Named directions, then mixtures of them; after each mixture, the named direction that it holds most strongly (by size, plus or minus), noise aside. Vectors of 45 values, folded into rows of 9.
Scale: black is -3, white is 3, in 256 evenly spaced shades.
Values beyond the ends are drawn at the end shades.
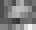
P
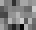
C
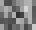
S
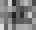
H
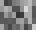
S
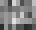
H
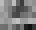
P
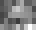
P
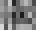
H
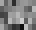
C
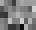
C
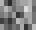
S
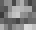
P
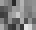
C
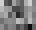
P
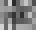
H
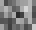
S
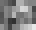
P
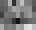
P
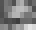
P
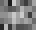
H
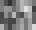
S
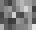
S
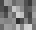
S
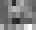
P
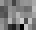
C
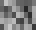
S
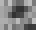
P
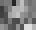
P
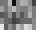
H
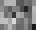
S
